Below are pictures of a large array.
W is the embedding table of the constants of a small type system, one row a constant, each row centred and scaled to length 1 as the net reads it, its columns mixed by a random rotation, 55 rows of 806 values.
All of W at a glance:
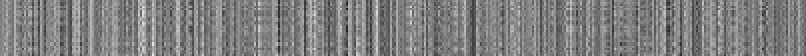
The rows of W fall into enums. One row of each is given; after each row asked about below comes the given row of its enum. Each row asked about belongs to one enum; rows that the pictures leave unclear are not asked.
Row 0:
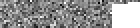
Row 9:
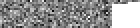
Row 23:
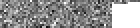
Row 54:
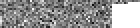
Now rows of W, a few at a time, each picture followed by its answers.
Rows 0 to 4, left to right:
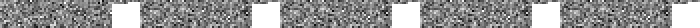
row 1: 9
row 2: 9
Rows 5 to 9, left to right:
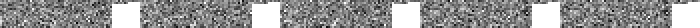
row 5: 54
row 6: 0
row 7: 23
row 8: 9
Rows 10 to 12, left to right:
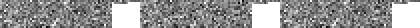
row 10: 23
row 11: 0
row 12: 23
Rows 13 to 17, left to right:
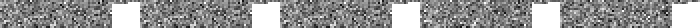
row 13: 0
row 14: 0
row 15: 0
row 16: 23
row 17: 9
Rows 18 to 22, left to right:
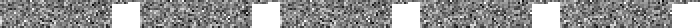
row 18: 54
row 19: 9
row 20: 54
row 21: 0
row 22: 0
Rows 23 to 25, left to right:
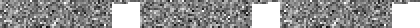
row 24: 9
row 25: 23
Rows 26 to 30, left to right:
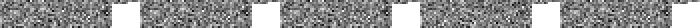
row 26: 9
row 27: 9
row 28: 9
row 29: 54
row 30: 9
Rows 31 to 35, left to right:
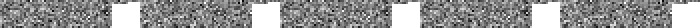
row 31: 9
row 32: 0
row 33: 9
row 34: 9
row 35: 0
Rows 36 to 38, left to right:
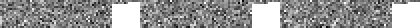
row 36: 54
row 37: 0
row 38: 23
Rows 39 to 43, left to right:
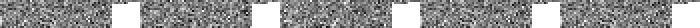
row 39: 54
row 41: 23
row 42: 54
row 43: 54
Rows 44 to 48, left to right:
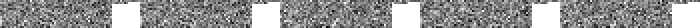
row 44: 54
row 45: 54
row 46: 23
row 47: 9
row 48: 0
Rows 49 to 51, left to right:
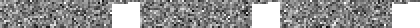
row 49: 0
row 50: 9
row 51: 23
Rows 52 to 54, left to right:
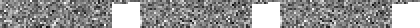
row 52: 23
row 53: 54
